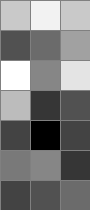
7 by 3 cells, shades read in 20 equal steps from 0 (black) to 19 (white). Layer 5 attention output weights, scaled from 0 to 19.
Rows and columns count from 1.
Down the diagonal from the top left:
15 8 17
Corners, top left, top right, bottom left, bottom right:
15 15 5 8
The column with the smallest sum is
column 2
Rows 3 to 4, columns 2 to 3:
10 17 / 4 6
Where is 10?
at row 3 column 2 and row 6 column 2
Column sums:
73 56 67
